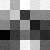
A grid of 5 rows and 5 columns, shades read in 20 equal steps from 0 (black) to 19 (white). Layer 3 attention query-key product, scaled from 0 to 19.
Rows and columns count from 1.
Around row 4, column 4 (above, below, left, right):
2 15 8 3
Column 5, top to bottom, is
18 10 5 3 7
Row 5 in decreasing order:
18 15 7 7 6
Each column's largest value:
18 15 19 17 18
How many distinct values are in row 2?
4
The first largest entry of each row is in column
3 2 3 3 3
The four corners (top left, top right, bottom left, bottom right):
18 18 6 7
